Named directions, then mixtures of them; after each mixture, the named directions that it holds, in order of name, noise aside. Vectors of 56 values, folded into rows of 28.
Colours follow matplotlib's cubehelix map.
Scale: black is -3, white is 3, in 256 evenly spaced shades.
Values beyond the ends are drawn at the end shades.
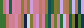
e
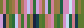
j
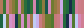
j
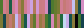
e, j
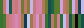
e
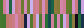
e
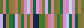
j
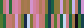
e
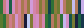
e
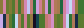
j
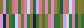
j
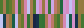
j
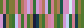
j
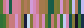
e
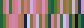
e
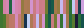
e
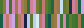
e, j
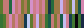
e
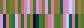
j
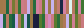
e, j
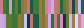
e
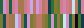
e, j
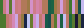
e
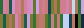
e, j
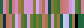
e, j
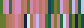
e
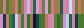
j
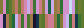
j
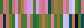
e, j
